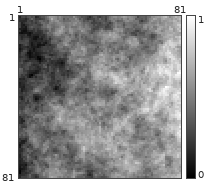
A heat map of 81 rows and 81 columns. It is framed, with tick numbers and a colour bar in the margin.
The histogram is bell-shaped. On average the colour sits 50% of the way up the scale. No lone cell stands out from its neighbours. No regular stripes run through it. Values rise toward the right.
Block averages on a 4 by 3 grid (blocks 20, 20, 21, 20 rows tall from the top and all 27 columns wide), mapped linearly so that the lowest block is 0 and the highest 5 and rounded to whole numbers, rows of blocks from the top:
1 2 3
0 3 5
2 3 4
1 3 4
